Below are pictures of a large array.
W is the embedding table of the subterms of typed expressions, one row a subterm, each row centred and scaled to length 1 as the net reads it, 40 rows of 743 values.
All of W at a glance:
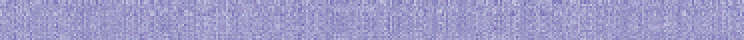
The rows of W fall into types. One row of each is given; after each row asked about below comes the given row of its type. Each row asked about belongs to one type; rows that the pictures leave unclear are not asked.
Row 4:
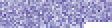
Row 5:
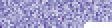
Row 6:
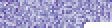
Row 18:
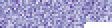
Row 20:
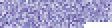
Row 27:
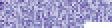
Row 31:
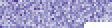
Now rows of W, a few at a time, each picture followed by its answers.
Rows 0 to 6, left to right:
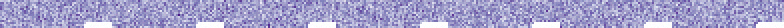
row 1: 27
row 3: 27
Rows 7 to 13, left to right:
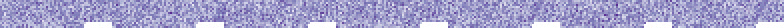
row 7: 31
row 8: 4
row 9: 6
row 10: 31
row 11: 18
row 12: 20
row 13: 18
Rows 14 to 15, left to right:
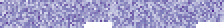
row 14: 20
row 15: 20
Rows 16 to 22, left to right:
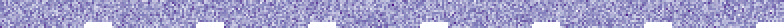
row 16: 5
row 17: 31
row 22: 31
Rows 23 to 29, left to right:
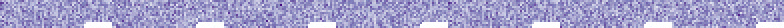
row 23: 27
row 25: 27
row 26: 5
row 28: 5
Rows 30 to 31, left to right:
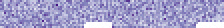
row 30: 27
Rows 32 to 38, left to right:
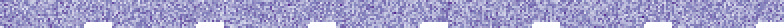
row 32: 6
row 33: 20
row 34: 18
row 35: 4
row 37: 6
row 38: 18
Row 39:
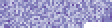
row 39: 4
